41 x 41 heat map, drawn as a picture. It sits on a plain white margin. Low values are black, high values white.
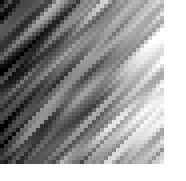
Grain: diagonal, up to the right. Slope: up to the right. Average level on the scale: 50%. Odd rows or columns: none.
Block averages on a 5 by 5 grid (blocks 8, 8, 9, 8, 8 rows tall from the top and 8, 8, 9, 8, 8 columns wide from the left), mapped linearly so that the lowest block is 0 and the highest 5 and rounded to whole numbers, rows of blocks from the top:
0 1 2 3 4 / 0 1 2 3 5 / 0 1 2 3 4 / 0 1 1 3 5 / 0 1 2 4 4
